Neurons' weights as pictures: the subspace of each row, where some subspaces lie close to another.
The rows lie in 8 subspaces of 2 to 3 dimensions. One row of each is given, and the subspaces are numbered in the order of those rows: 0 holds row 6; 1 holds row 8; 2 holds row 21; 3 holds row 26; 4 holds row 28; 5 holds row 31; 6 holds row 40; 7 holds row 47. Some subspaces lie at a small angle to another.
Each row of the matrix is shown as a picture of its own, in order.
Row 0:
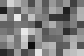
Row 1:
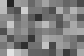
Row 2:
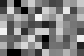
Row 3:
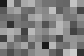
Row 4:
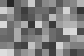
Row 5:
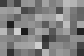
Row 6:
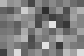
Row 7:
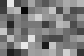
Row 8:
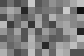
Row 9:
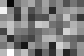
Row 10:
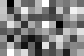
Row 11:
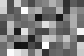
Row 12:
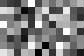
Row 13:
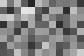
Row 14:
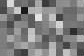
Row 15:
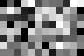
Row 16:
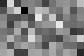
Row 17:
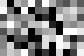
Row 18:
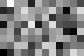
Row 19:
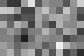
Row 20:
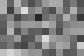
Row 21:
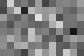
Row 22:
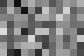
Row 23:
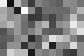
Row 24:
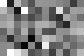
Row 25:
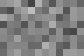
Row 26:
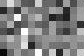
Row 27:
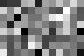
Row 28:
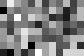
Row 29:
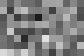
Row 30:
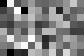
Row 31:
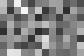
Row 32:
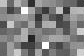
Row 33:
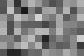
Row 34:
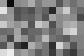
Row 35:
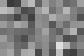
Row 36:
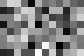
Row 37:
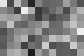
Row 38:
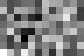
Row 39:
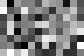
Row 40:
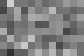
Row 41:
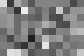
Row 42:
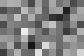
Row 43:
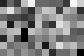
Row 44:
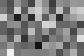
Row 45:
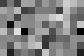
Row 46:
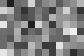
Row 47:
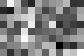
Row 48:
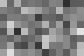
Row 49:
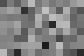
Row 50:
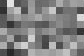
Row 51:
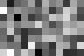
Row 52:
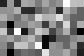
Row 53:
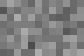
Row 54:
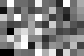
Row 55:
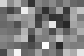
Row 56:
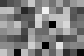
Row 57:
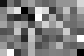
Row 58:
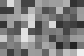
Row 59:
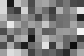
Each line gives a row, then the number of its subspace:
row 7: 6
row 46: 1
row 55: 0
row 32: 6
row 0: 4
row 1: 6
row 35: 7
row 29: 5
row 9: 6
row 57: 2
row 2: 5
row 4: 1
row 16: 2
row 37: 7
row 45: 3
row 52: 3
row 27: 3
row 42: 4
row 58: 7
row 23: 7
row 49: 0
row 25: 2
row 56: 0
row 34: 1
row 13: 2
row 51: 4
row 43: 7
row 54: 3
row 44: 2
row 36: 6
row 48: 3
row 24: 0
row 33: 5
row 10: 2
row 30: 0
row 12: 6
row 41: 0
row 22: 5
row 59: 1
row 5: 3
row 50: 1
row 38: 5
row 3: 7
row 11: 4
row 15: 7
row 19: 7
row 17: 2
